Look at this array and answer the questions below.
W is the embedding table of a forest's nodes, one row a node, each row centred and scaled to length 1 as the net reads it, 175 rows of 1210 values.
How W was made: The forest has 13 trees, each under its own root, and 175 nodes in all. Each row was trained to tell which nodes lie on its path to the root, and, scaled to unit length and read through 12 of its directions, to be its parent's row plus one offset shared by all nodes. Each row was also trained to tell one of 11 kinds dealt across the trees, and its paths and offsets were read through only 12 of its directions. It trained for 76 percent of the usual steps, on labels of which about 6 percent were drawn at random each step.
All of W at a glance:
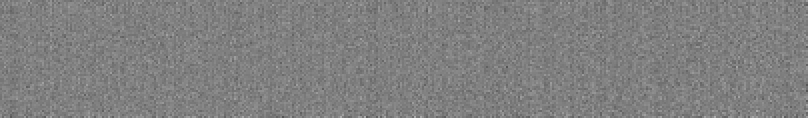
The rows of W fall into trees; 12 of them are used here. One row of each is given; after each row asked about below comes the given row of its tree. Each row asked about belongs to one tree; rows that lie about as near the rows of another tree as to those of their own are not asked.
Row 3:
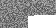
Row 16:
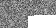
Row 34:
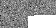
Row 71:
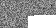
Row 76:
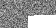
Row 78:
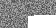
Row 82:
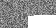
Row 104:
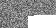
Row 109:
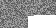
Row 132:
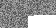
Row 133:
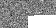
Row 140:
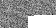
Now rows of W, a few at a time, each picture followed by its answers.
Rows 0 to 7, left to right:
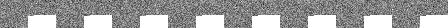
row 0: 76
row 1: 133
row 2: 16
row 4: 34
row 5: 3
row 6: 3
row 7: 76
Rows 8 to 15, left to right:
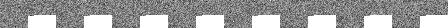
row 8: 76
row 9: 109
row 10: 133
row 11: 133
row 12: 76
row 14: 16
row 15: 133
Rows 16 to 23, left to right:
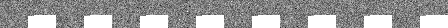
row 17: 16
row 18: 104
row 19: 71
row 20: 133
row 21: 109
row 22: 132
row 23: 82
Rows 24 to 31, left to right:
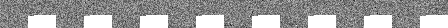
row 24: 76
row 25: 82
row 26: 78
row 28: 71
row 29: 132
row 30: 16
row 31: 71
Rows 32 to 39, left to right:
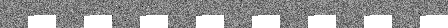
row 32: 140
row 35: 16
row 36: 109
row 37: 104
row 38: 132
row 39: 16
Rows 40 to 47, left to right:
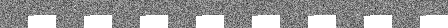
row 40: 82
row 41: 82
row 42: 133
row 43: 109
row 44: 76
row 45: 82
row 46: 140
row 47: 82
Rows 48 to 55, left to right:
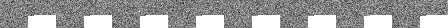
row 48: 76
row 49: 34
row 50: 71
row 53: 133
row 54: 109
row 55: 71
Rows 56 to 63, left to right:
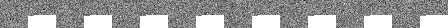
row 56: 104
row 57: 104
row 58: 78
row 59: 76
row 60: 132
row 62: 76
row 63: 132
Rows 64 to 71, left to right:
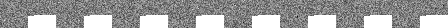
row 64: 140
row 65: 34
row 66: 71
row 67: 109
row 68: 3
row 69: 76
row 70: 71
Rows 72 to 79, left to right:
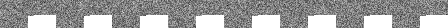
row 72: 76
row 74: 34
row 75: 78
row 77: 16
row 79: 109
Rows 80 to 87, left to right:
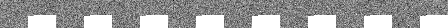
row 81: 133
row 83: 109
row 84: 76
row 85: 140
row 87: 34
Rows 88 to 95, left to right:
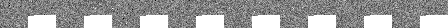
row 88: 133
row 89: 76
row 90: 34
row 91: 133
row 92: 3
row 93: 34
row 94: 133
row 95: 71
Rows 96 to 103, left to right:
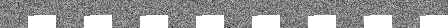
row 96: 132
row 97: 104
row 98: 109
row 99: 133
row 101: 140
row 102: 132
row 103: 82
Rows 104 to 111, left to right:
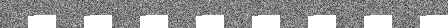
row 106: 109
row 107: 104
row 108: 104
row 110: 16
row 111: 3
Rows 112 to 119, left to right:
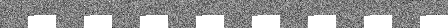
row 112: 71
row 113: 82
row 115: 132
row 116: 78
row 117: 104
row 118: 16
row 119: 71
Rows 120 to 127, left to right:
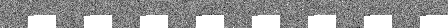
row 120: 16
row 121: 140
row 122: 16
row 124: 34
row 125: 104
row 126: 71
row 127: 34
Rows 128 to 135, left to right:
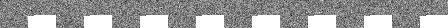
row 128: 34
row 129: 3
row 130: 133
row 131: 140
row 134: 76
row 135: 34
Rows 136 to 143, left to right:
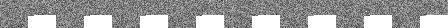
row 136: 3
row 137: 109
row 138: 78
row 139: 34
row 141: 82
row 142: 3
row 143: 16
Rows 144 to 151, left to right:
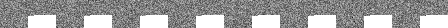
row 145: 132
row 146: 82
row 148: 3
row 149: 132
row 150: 133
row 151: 78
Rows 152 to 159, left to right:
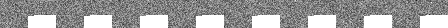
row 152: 71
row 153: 16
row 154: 82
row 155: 71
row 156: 109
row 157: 76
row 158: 71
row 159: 133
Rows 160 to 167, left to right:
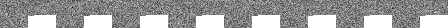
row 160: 76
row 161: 133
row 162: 133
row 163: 104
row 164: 3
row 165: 78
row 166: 82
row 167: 82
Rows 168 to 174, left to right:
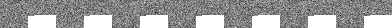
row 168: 71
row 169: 76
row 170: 71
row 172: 109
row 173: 71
